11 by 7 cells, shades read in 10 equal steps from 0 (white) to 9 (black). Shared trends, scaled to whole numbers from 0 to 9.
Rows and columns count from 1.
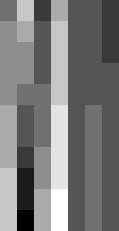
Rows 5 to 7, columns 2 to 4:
5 5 2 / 6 5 1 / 6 5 1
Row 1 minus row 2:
1 -1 1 1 0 0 0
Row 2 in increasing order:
2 3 4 6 6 6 7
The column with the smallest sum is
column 4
